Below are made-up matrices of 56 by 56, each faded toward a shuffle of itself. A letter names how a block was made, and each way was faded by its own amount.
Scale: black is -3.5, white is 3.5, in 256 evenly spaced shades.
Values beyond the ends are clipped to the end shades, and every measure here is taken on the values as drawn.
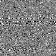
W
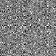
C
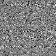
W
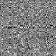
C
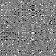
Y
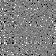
Y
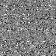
W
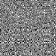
C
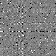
Y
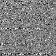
W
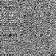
C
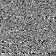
W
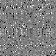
Y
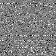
W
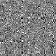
C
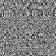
C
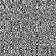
C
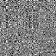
C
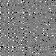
Y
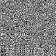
C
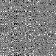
Y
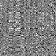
C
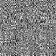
C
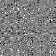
Y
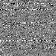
W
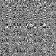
C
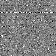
W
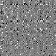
Y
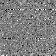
W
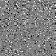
Y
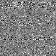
W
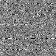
W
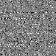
W
